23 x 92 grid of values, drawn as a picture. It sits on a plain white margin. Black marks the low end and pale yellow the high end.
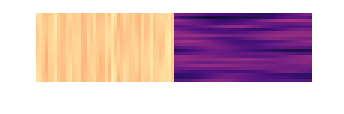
It is made of 1 by 2 panels. Panel 1,1: very high, streaked downward, faint in contrast. Panel 1,2: low, streaked across.
